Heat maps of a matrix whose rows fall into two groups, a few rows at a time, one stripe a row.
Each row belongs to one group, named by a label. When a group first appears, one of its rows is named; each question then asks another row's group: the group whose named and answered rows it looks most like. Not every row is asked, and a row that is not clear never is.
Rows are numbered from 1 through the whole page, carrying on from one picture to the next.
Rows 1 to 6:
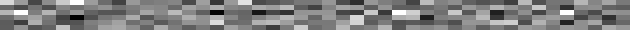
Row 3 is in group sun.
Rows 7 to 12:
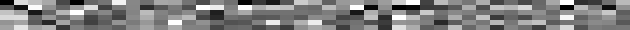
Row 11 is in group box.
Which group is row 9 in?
sun
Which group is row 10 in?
sun
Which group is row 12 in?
sun
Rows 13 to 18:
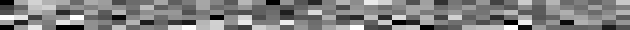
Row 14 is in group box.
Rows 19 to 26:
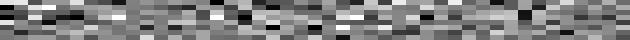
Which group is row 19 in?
sun
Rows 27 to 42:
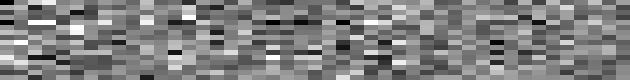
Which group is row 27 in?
box
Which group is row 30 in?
sun
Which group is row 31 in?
box
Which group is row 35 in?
sun
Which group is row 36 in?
box
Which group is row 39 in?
sun
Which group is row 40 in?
box
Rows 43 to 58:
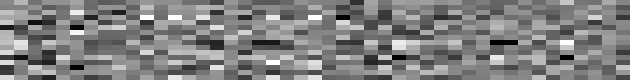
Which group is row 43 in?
sun
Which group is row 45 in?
sun
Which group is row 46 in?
box
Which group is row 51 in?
sun
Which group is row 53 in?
box
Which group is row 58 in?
box
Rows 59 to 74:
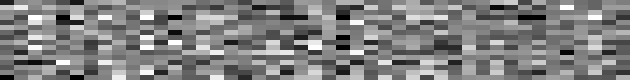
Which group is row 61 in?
box
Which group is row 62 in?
box
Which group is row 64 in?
sun
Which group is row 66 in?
box
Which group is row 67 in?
box
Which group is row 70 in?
sun
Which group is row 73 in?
box
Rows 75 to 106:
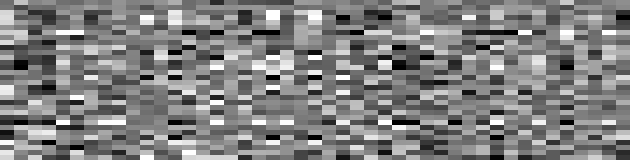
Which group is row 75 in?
sun
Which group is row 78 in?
box
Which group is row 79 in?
box
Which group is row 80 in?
box
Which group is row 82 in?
sun
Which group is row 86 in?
box
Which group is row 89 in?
box
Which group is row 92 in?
box
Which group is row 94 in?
sun
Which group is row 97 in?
sun
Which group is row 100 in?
sun
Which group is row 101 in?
box
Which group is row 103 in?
box
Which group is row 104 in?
sun
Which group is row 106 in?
box
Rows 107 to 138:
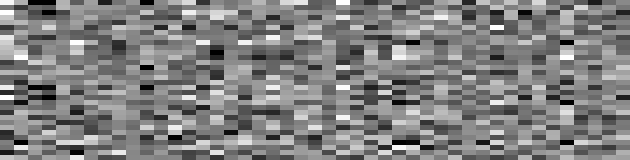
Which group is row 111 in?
sun
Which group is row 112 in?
box
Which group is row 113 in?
sun
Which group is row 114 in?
box
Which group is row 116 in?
sun
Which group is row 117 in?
sun
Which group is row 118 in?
sun
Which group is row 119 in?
box
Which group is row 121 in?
sun
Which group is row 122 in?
box
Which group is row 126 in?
box
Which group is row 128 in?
sun
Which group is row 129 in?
sun
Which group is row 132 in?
box
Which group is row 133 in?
box
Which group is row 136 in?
sun
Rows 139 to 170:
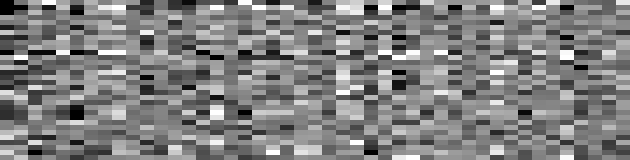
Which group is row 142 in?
box
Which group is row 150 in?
sun
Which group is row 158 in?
sun
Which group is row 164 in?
sun
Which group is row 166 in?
box
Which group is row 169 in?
box
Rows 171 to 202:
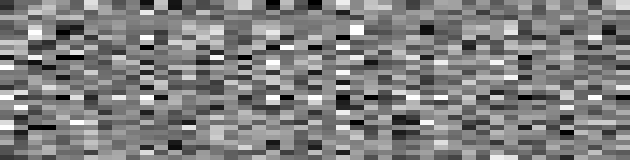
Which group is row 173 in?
box
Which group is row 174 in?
sun
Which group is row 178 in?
box
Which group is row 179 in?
box
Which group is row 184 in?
box
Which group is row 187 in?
box
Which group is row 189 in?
sun
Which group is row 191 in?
box
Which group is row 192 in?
sun
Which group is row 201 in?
box
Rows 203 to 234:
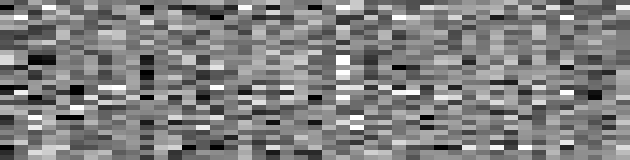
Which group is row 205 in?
box
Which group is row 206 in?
sun
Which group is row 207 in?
box
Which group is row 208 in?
box
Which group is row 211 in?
box
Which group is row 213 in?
box
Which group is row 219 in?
sun
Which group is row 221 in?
sun
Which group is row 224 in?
sun
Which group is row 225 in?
sun
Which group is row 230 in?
box
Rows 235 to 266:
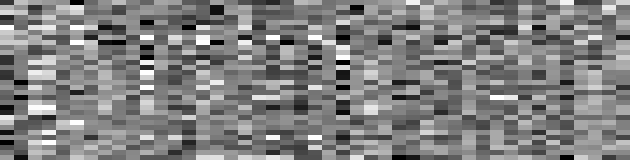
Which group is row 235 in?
sun
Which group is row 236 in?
sun
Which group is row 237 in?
sun
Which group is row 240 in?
sun
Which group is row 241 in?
sun
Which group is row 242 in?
box
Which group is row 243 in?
sun
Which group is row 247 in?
box
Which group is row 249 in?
box
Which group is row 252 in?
box
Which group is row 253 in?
sun
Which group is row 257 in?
box
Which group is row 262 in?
box
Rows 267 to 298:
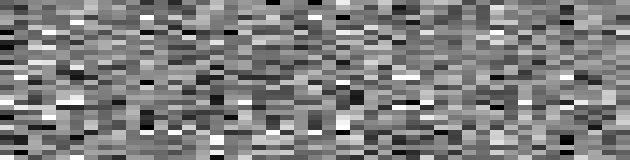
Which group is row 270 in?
box
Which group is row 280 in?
sun
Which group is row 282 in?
sun
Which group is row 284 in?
box
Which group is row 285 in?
sun
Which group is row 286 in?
sun
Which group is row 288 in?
sun
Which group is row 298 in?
sun
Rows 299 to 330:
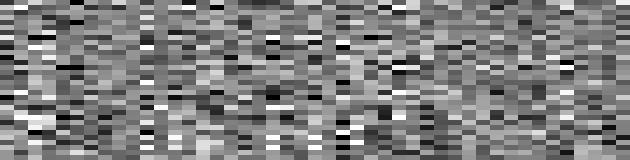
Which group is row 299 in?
sun
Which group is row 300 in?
sun
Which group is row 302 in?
box
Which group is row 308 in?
box
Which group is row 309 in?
sun
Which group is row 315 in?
box
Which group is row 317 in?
sun
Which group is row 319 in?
sun
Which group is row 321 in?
sun
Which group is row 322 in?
sun
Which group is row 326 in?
box
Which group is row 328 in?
box
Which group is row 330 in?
box
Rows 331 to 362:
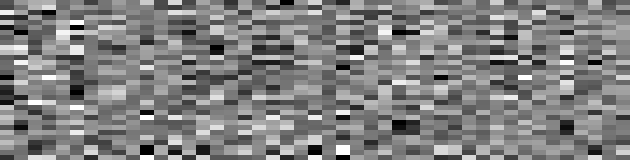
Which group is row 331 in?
box
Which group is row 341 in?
sun
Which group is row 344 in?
box
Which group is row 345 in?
sun
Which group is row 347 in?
sun
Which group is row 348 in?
sun
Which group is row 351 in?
box
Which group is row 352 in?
sun
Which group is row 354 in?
box
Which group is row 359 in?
box
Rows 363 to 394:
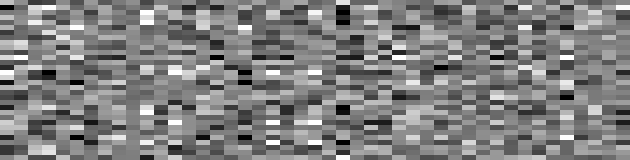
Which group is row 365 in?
box
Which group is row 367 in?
box
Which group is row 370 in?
sun
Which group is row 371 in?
sun
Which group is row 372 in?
sun
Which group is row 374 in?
sun
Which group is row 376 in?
box
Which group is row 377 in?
box
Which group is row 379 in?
sun
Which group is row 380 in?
sun
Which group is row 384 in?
box
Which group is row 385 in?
box
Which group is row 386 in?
sun
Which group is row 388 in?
sun
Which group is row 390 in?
sun
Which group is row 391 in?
box
